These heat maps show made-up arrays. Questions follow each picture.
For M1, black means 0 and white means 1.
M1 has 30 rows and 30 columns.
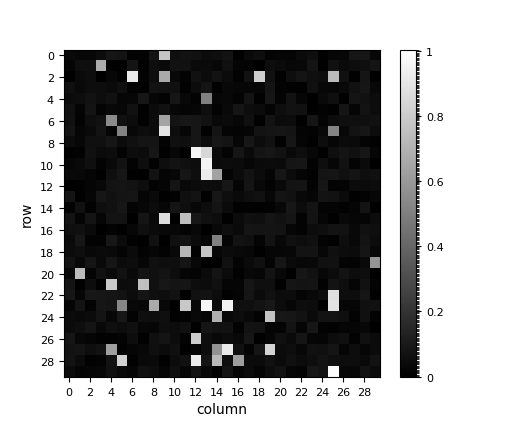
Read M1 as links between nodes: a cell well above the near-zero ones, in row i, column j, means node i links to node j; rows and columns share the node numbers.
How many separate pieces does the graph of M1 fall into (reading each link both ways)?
2
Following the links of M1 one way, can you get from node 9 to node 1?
no
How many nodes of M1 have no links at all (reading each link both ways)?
0
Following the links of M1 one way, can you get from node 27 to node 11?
yes
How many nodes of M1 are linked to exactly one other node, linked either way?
9
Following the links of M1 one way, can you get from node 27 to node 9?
yes
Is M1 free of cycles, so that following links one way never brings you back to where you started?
yes
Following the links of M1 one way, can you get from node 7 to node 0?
no
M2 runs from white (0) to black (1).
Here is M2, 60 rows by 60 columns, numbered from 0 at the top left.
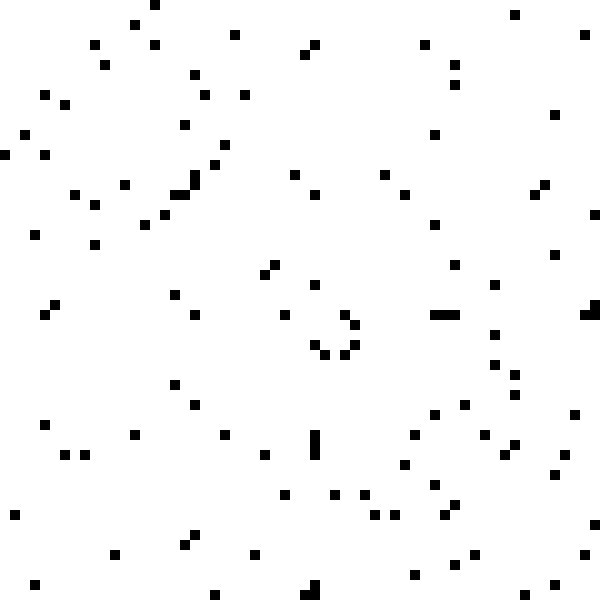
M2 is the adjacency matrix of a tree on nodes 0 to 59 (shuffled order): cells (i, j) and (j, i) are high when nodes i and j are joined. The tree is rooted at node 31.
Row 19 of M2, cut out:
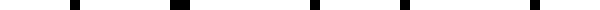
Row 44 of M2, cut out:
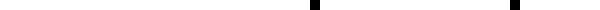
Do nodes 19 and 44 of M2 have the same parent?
yes
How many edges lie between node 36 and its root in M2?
3
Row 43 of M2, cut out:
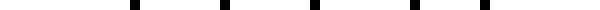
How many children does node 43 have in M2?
4
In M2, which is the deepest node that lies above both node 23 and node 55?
58
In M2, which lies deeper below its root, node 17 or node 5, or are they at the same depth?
node 5
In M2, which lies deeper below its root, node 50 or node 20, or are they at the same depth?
node 20
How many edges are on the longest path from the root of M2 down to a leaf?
3
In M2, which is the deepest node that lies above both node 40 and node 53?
19
